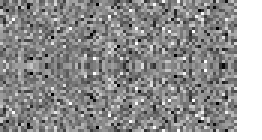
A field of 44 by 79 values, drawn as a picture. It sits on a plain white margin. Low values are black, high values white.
The grain is fine, like static. No row or column stands out. It is mirror symmetric from top to bottom. There are no regular stripes. Overall the values sit about 50% of the way up the scale.
